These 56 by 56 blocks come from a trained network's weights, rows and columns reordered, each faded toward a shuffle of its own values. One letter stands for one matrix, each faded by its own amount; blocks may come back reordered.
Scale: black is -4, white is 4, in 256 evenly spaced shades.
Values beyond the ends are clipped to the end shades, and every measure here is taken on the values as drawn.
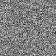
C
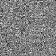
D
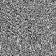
C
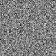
C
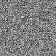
C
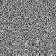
C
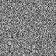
C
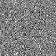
D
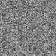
C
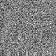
C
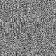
C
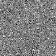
D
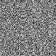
C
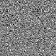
D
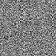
C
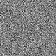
C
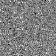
D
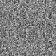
C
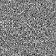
D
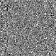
D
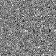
D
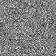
D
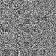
C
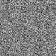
C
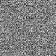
C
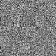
C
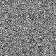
C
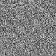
C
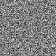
C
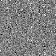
D
